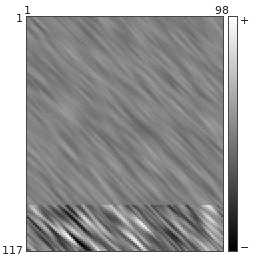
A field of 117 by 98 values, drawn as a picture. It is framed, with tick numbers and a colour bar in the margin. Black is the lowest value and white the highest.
Streaks slant down to the right. The distribution is heavy-tailed on both sides. No overall slope runs across the table. The top part is calmer, up to a seam about 80% of the way down. The halves do not mirror each other. Overall the values sit about 50% of the way up the scale.
